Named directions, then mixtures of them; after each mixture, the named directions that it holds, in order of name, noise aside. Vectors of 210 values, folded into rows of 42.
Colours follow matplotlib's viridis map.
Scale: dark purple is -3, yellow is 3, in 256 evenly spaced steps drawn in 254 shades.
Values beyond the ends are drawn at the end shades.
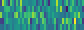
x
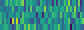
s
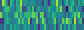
x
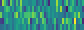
x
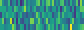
s, x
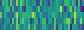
s, x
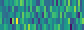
s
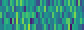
s, x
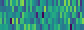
s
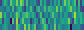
s, x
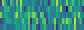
x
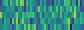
s, x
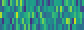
s, x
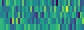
s, x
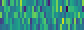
x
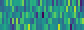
s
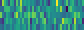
x
